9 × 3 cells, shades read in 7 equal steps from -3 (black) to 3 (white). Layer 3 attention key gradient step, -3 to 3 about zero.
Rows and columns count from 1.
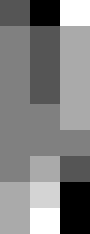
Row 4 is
0 -1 1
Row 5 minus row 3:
0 1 0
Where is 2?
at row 8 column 2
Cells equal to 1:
7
